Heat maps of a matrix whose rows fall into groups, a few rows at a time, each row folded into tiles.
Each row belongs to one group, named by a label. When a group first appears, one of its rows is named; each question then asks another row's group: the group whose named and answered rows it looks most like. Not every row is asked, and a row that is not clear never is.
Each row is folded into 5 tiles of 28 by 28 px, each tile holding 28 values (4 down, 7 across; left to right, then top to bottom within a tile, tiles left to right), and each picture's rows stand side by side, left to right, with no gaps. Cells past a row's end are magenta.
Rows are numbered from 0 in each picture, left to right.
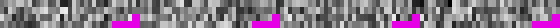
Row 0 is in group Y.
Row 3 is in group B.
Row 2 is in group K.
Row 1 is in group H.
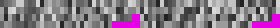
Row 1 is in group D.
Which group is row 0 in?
Y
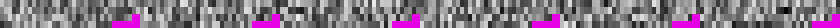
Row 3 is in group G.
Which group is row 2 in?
K
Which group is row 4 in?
B
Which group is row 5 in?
B
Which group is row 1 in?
K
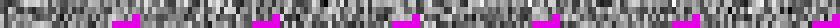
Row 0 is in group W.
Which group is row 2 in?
B
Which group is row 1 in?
D
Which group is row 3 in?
B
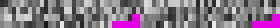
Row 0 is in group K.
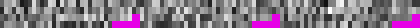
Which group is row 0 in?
B
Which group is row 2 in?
G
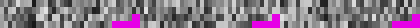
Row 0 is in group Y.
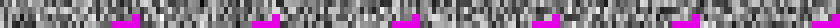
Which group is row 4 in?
B
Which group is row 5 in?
B
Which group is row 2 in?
G
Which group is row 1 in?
H
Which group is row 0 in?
Y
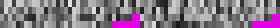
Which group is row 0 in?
D
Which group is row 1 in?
B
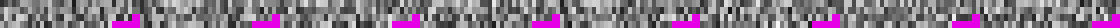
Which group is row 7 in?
D
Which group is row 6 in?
D
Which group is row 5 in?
G
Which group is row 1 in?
W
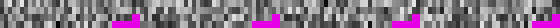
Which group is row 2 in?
B
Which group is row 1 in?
Y
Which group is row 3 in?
K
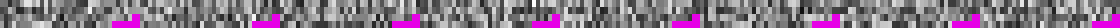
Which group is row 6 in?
W
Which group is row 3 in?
H
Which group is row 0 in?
W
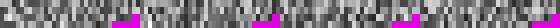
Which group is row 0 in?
H
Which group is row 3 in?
G
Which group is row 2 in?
D
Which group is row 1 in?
K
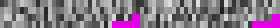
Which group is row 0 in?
K
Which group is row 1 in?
G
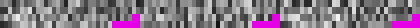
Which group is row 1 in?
K
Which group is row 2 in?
H
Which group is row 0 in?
H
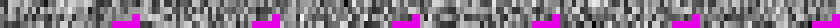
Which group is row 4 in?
D
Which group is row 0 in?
G
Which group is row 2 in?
G
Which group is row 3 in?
Y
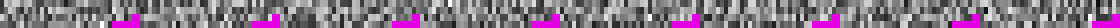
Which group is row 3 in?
Y
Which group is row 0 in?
G
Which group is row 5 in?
B
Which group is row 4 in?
B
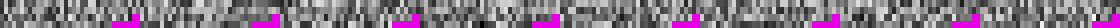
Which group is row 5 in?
B
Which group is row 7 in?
K
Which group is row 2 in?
W
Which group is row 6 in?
Y
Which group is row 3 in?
D
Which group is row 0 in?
D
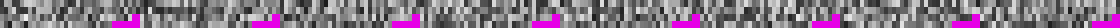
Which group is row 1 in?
W
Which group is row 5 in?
D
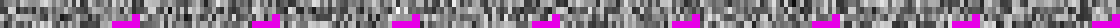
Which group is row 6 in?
W
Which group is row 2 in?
W
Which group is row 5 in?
H
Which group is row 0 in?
W
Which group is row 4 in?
K
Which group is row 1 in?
G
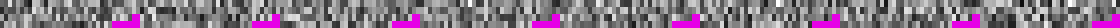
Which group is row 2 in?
H
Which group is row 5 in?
G
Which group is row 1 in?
W
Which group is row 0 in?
B
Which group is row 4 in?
Y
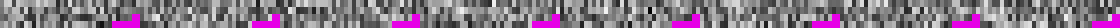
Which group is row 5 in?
W
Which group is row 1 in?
H
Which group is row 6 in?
D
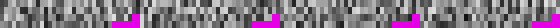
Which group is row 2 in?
D
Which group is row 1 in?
Y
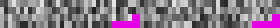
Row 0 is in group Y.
